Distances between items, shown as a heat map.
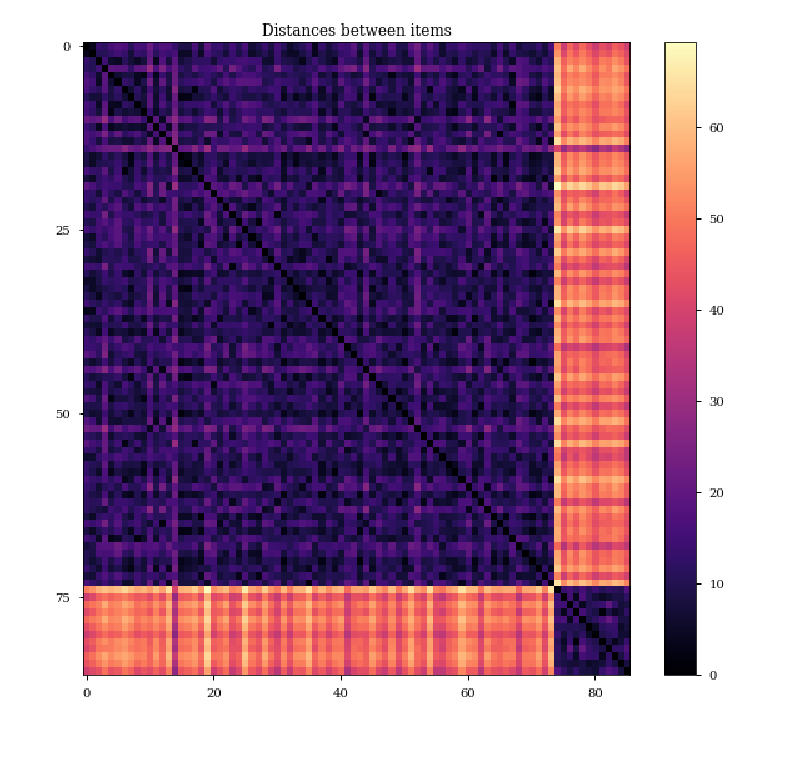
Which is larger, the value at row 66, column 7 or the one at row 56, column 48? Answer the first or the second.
the second
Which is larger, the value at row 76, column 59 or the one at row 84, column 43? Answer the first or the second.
the first
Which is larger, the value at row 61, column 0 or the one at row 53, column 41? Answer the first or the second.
the first
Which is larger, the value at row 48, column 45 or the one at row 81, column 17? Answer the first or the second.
the second
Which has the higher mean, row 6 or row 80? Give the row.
80
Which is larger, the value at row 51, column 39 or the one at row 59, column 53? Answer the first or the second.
the second
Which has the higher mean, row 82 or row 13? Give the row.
82
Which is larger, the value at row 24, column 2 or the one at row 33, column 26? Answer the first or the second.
the first
